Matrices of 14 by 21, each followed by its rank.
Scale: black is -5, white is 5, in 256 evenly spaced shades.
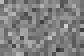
full rank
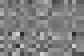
three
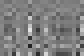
two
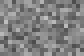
full rank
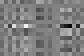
two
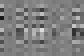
two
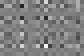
two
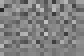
three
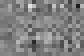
three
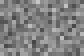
full rank
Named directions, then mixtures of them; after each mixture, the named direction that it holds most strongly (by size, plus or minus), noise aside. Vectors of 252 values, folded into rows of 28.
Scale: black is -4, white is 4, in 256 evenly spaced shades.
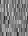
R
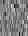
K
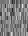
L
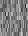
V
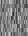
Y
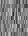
Y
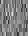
R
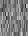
V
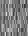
Y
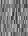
Y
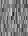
Y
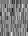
L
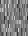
R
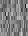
V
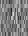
Y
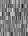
L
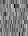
K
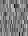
K
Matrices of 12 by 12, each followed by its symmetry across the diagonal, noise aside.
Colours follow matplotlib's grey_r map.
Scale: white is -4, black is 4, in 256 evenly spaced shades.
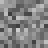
neither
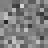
antisymmetric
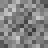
symmetric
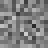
antisymmetric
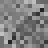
symmetric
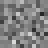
antisymmetric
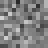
antisymmetric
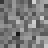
neither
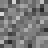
symmetric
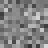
neither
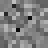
symmetric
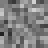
antisymmetric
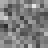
neither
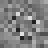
antisymmetric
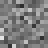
neither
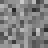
neither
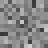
symmetric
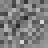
symmetric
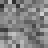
neither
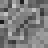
symmetric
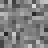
antisymmetric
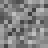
symmetric
